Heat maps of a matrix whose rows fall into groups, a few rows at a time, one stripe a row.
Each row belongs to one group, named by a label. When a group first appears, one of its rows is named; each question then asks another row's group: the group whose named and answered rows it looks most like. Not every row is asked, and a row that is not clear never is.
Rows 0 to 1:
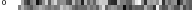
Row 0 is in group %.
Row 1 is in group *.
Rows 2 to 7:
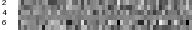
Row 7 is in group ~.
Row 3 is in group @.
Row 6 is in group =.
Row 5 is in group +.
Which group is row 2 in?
@
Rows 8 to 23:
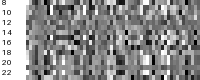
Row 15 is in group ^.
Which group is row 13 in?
@
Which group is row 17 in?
*
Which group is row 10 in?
^
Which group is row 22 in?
%
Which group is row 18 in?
^
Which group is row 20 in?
%
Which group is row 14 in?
=
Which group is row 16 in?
=
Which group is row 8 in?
%
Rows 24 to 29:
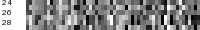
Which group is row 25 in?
=
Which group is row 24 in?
~
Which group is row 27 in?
*
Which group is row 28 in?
*
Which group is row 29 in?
=
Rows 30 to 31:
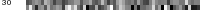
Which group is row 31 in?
*
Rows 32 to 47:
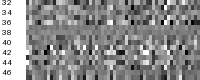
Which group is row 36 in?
*
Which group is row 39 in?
@
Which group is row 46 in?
~
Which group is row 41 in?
^
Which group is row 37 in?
+
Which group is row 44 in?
%
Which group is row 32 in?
=
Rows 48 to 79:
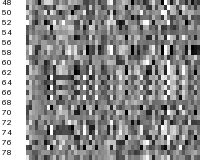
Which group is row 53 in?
~
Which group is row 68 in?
@
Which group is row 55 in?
=
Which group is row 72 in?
*
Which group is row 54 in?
~
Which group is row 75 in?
=
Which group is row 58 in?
*
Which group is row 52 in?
%
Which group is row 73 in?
^
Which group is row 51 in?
*
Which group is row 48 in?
*
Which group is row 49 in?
=
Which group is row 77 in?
~
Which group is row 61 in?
=
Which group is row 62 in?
=
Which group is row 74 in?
^
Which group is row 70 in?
=
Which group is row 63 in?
^
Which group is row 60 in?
%
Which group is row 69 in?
~
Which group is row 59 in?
@
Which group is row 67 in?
^
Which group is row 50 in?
^
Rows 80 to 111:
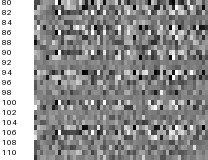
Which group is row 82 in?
^
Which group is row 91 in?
*
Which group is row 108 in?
~
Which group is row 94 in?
=
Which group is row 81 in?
=
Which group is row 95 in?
*
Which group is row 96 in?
~
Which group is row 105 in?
=
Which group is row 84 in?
@
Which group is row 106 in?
^
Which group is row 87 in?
=
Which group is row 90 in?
^
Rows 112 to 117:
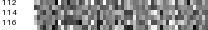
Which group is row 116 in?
^
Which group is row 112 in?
^
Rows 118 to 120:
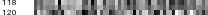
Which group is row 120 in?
=
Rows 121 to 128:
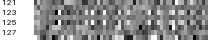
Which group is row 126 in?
*
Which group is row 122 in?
@
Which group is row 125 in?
^
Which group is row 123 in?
^
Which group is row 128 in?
%
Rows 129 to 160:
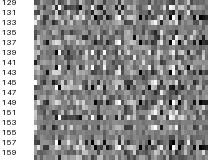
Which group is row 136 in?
=
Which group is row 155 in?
+
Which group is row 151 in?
%
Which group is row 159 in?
@
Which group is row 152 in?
^
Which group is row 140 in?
@
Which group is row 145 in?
%
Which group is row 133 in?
%
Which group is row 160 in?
~
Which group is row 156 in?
~
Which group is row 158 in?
*
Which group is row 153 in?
+
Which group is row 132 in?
*
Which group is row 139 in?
^
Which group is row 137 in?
*
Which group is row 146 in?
~
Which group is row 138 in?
@
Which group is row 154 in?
%
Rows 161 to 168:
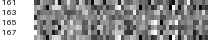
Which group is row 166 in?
~
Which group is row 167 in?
%
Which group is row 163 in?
@
